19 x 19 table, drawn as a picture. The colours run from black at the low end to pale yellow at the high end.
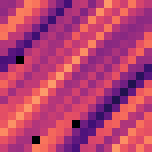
Slope: none. Average level on the scale: 50%. Grain: diagonal, up to the right. Lone odd cells: 3, each lower than its neighbours.
